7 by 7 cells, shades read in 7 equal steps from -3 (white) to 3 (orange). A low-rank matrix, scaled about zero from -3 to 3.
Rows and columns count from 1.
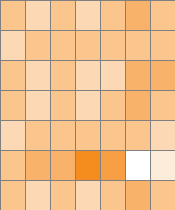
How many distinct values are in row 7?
3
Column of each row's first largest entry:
6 2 6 6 2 4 6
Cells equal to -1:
12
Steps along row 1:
down up down up up down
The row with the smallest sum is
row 5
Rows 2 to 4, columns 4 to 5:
0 0 | -1 -1 | -1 0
